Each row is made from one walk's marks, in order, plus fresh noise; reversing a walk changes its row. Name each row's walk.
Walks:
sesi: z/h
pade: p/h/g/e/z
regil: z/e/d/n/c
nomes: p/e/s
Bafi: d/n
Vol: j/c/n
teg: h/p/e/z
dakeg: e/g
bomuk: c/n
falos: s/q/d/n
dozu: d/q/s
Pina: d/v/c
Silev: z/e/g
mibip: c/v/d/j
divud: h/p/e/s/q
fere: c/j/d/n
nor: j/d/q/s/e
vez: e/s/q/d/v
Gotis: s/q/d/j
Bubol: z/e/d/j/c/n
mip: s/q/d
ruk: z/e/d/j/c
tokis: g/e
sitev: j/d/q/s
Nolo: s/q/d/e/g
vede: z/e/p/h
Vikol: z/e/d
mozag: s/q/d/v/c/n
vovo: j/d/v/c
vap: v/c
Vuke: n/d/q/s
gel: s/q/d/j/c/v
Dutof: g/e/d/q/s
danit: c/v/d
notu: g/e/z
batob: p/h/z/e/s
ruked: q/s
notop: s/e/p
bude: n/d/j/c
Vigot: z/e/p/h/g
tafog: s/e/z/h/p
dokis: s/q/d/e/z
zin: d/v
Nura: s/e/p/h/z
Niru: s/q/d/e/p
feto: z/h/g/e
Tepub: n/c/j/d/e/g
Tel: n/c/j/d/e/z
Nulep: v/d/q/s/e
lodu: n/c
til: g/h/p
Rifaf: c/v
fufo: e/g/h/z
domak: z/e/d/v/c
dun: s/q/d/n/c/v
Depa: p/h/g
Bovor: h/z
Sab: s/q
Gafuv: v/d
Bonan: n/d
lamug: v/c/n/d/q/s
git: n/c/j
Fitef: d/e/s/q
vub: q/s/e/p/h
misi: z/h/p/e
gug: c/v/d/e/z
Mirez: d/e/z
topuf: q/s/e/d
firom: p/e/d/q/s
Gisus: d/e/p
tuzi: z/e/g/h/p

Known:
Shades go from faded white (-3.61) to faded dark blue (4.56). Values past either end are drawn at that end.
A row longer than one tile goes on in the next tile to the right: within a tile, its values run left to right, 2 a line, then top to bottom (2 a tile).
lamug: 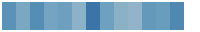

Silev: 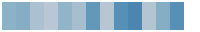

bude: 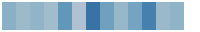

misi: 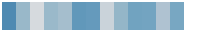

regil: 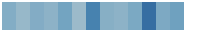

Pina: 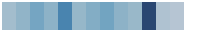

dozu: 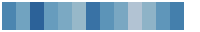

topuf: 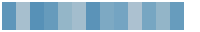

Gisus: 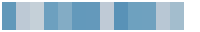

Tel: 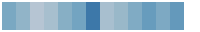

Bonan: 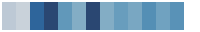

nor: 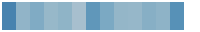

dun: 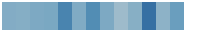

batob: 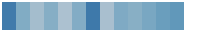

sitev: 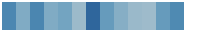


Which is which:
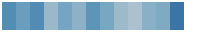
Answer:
Fitef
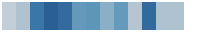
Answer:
Gafuv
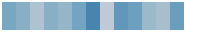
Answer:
Vigot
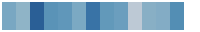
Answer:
mip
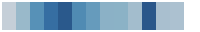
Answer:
zin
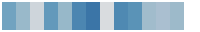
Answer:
til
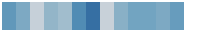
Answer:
Nura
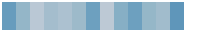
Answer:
feto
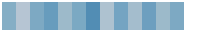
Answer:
Vikol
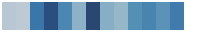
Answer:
Bafi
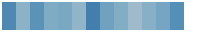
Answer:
firom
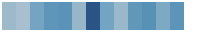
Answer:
fere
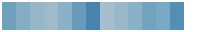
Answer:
dokis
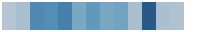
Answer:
danit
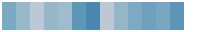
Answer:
Mirez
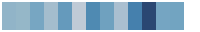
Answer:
lodu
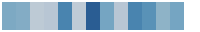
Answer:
git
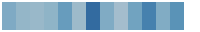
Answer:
Bubol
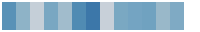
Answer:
tafog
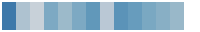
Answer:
notop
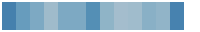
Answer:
divud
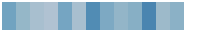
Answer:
ruk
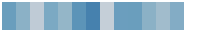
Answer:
tuzi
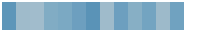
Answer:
Niru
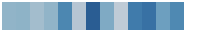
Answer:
Vol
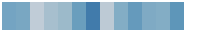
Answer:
pade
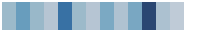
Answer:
vap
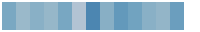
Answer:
Tepub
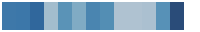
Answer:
Sab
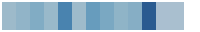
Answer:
vovo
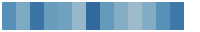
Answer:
Vuke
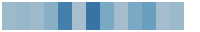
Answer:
mibip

